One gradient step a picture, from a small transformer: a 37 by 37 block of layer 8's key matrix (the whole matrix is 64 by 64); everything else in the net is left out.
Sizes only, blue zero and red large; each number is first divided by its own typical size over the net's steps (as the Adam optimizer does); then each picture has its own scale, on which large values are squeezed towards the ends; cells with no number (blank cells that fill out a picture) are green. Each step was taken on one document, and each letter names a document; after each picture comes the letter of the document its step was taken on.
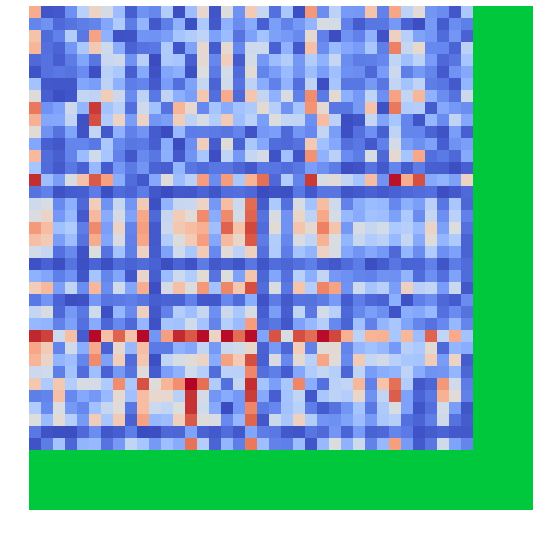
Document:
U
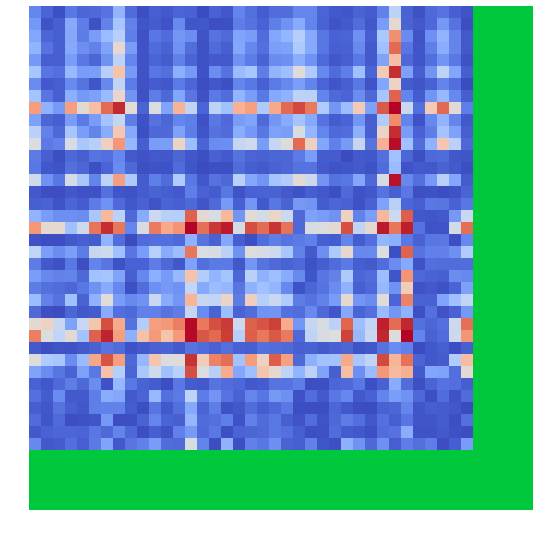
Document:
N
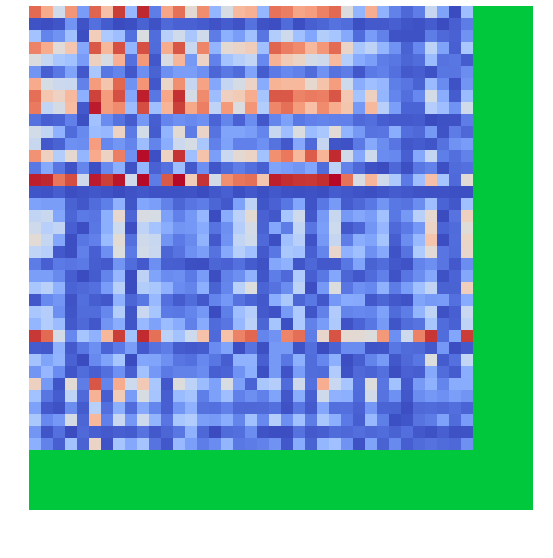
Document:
U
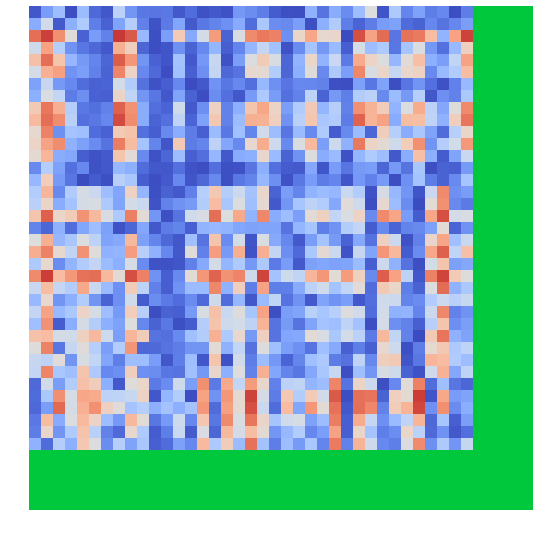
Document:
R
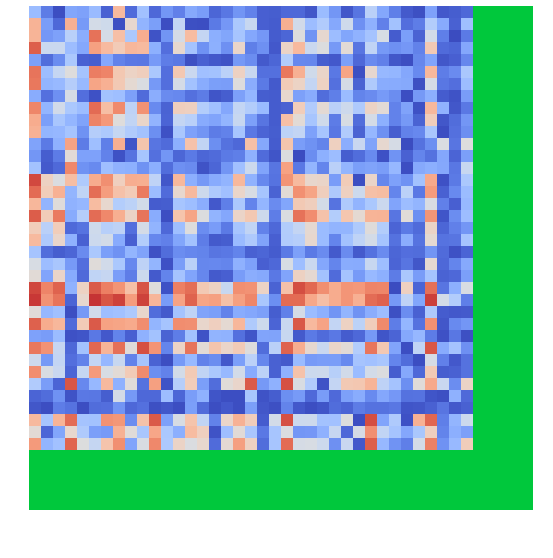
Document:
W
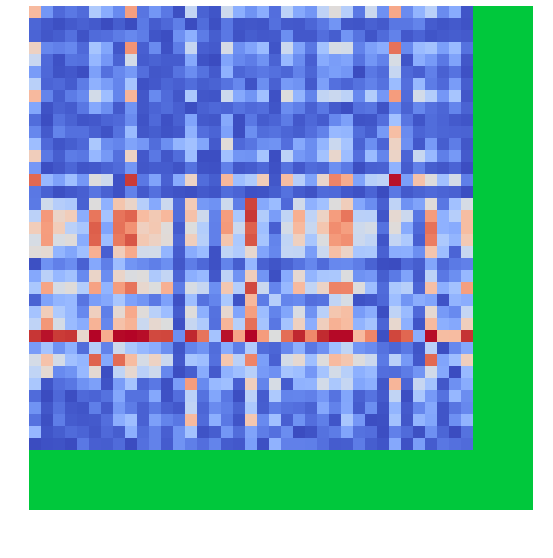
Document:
U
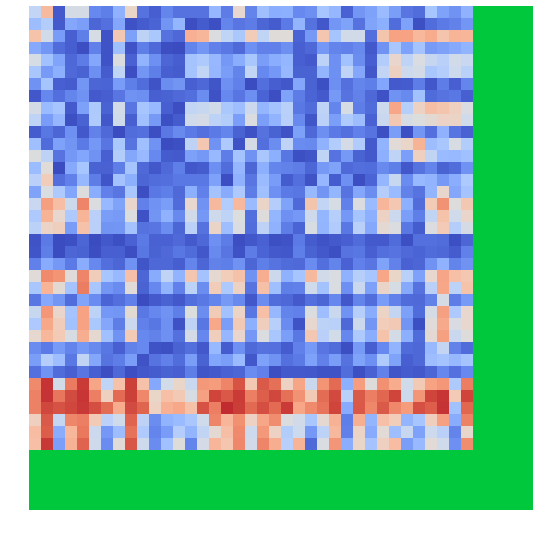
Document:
R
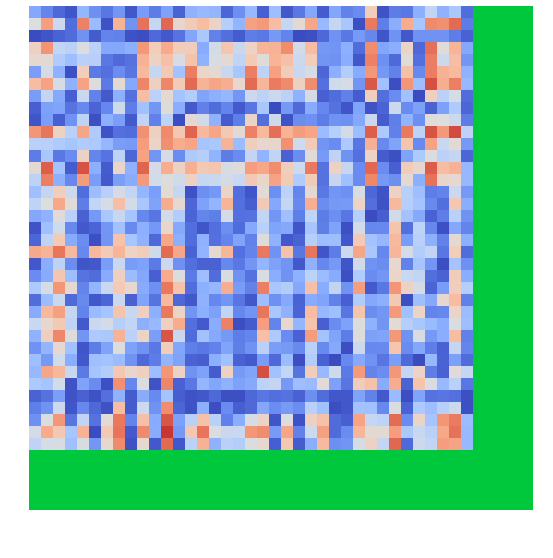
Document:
W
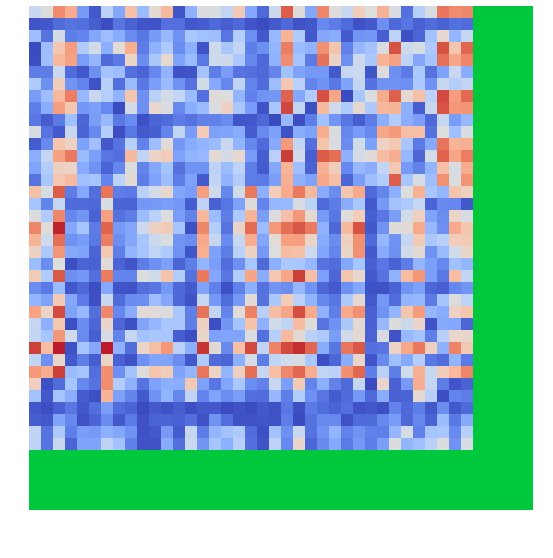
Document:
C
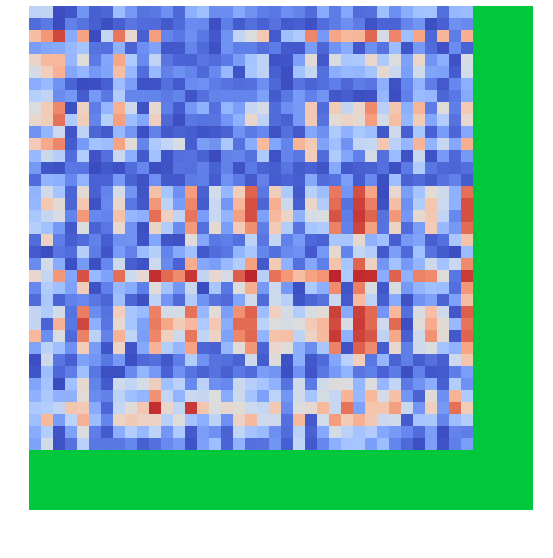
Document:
R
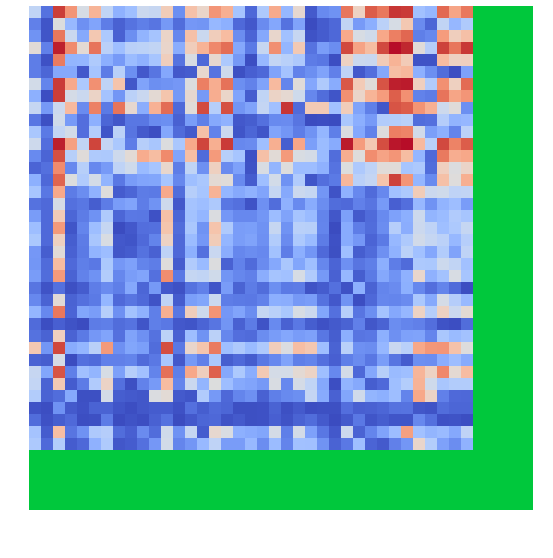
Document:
C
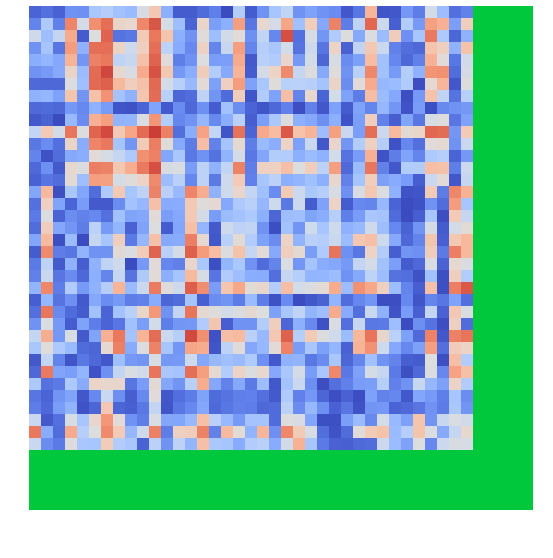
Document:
W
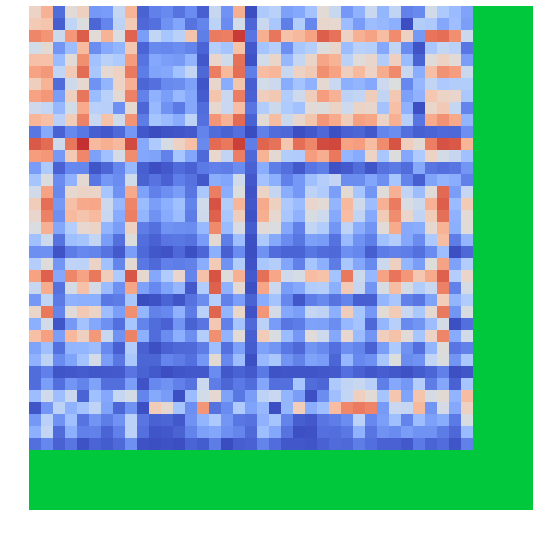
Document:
R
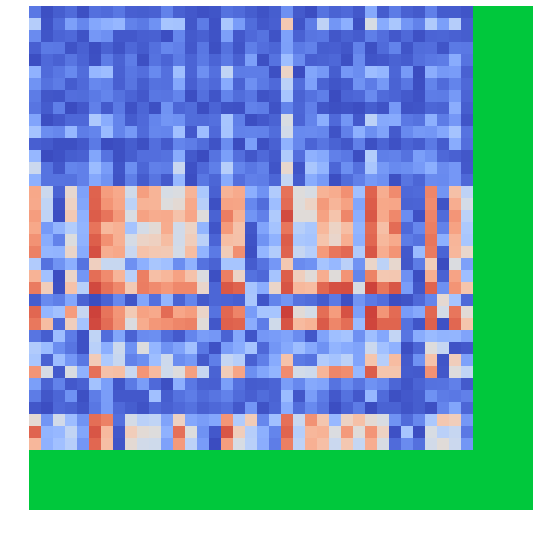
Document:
W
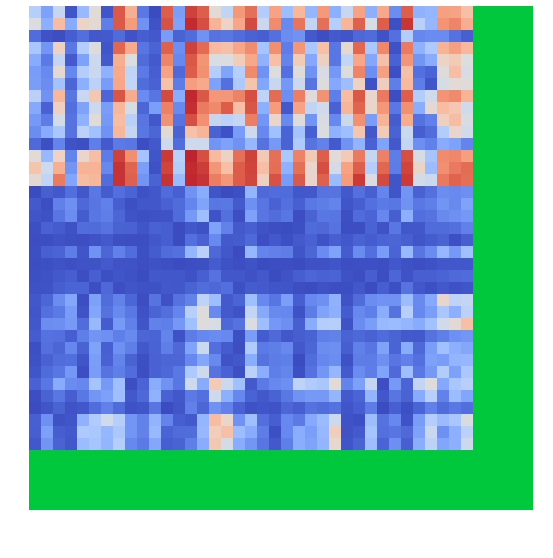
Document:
C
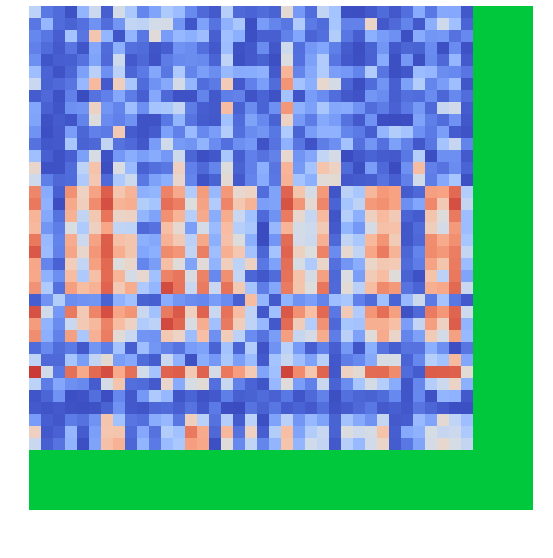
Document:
W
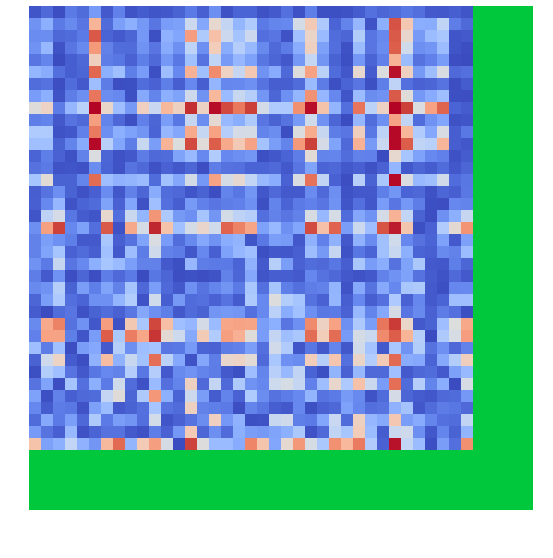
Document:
N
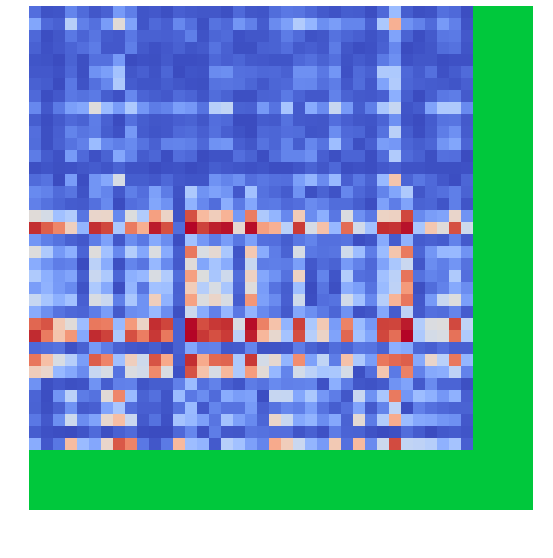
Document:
N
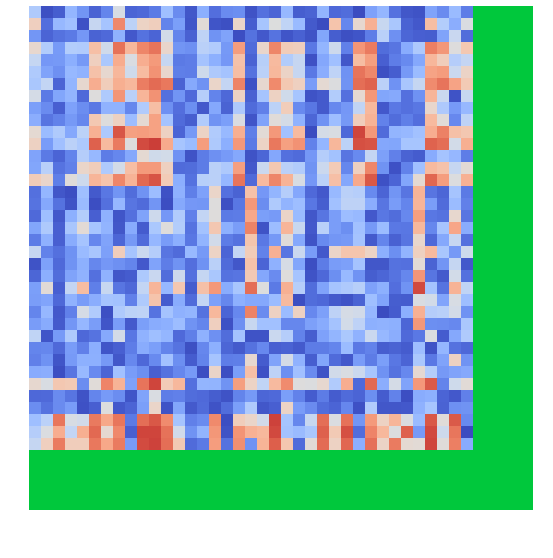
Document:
W
